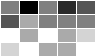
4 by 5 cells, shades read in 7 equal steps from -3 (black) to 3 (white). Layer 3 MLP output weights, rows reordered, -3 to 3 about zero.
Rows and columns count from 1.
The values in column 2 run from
-3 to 3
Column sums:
4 2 4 0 4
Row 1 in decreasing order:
0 0 -1 -2 -3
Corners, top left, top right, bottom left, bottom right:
0 -1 2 3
